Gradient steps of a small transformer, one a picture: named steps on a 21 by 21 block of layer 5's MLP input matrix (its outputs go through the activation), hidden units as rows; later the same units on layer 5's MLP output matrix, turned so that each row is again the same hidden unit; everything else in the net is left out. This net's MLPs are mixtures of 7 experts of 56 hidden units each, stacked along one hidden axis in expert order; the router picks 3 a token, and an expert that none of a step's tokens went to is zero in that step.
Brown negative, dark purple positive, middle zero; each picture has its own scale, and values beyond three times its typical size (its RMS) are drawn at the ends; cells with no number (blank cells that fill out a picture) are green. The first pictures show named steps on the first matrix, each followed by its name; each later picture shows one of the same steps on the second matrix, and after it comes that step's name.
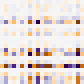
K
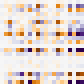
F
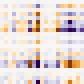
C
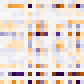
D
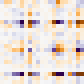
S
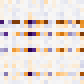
D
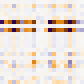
C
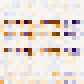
F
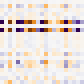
C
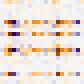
S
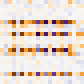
S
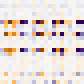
F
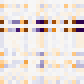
C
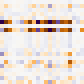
C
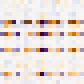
D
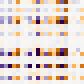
K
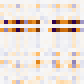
C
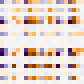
K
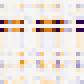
C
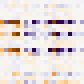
F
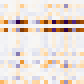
C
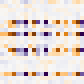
S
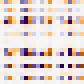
K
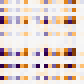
K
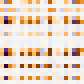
K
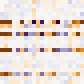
D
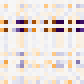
C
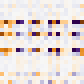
F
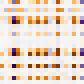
K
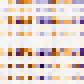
K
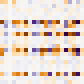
S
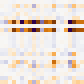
C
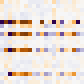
D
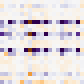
F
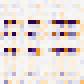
F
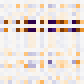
C
